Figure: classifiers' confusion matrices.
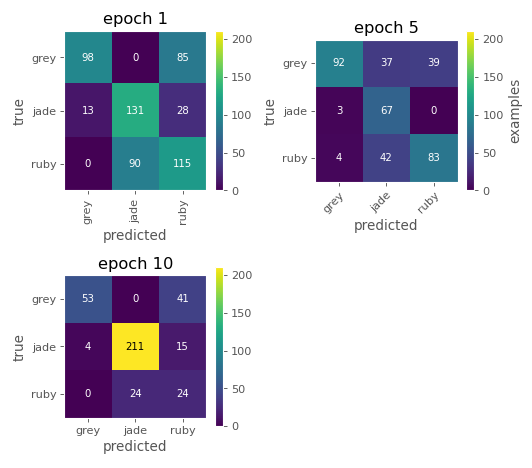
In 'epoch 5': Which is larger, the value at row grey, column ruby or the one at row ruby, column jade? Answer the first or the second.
the second
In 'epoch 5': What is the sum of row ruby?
129
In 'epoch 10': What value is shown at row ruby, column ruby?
24
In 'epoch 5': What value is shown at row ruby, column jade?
42
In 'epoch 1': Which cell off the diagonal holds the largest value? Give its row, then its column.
ruby, jade
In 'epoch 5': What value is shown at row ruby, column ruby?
83
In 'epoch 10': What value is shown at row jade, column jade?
211
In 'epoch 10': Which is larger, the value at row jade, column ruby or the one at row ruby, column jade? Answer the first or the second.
the second
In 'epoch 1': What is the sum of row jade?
172
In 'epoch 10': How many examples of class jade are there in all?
230
